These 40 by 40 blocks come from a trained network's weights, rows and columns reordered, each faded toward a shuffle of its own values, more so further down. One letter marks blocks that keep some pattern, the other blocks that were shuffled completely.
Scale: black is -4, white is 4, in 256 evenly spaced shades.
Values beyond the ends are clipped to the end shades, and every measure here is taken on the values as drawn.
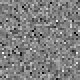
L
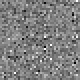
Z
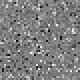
L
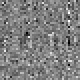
Z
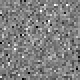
L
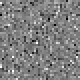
L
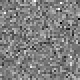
L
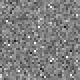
L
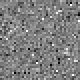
L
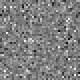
L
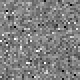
L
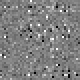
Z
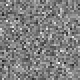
L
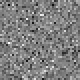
L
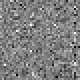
Z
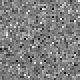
L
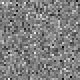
L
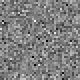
L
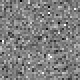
L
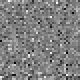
Z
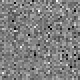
Z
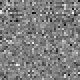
Z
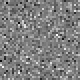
L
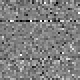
Z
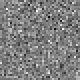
L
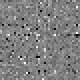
Z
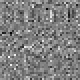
Z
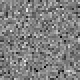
L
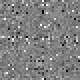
Z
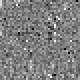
Z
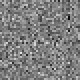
Z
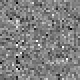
Z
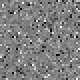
L
